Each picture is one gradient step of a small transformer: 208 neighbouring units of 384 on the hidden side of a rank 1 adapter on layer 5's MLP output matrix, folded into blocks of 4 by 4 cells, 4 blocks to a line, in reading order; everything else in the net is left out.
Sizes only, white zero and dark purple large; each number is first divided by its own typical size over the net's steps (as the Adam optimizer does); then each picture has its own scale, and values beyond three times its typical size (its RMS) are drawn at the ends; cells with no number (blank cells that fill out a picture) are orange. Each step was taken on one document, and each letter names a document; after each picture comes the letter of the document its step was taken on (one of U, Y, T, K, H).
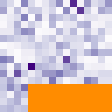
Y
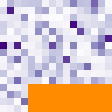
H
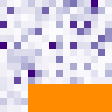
H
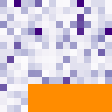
H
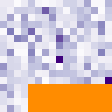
H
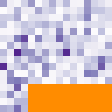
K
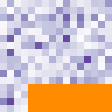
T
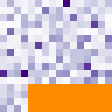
T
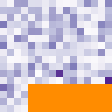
H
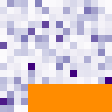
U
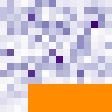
K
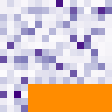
Y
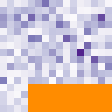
K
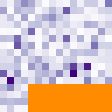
U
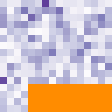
K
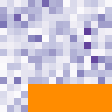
K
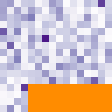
Y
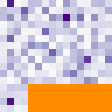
T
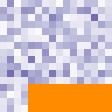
T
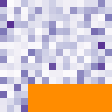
Y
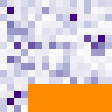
U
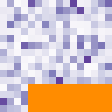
T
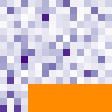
K
